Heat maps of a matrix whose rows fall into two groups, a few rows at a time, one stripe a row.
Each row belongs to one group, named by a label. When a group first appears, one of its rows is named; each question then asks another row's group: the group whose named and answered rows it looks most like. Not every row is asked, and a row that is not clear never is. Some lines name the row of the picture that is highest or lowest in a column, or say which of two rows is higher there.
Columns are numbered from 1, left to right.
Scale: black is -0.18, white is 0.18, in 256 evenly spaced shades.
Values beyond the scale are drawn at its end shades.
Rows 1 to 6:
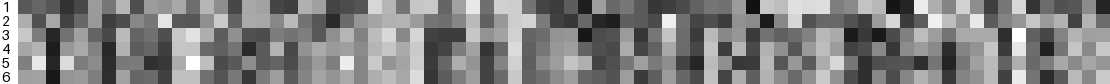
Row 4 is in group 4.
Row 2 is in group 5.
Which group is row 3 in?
4
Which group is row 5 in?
4
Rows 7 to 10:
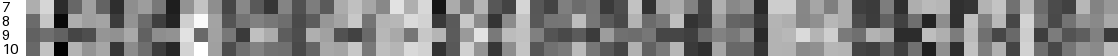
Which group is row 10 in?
4
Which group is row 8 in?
4
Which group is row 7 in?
4
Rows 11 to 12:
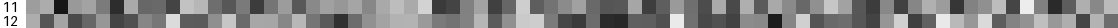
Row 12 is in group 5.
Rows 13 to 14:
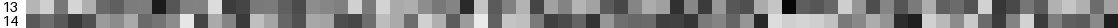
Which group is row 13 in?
4
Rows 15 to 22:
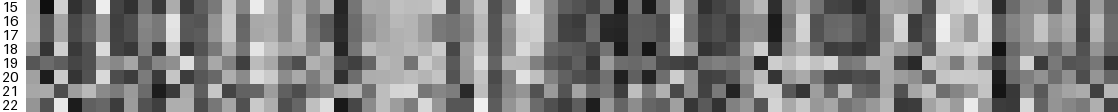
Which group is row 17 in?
5
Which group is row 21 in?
4
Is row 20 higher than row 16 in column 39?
Yes
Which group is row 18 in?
5
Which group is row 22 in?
5
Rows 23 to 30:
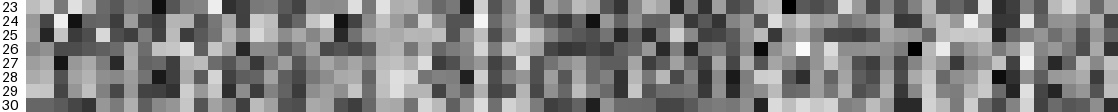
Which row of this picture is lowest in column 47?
23
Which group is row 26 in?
5
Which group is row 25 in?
5
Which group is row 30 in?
5
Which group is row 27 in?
4
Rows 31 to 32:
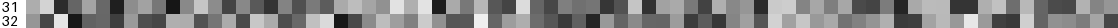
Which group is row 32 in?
5
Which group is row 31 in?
4
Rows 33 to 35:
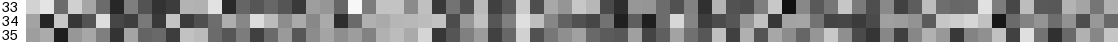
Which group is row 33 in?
4
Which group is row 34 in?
5
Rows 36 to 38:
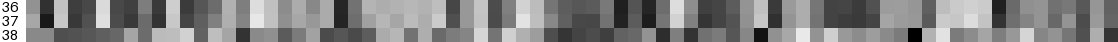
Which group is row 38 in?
5
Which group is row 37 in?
5
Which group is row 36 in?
5
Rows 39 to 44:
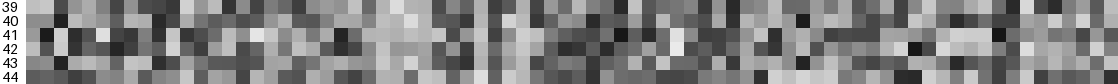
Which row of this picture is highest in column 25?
41
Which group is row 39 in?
4
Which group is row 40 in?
4
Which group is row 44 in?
5
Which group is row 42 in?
5
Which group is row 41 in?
5
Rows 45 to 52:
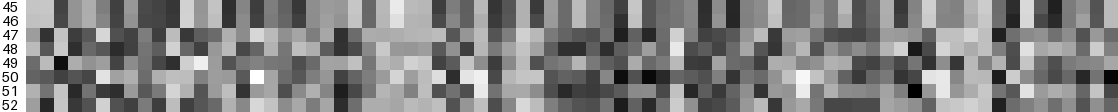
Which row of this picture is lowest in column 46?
50
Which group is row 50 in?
5
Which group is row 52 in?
5
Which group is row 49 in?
4
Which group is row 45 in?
4
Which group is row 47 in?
5
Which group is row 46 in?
4
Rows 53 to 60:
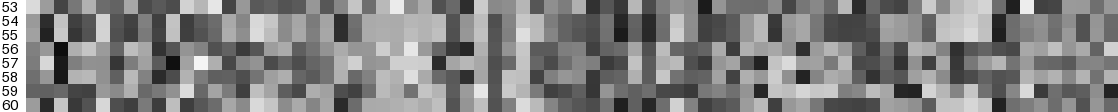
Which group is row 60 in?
5
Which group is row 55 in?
5
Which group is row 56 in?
4
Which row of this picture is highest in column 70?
57
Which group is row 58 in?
4
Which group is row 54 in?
5
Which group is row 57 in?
4
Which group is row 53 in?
4
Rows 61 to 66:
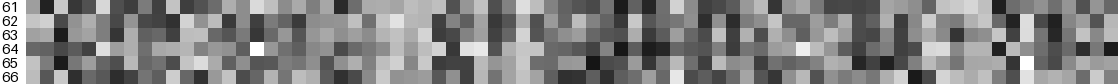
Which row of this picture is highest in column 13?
65
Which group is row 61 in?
5
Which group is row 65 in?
4
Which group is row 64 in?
5
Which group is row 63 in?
4
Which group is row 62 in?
4
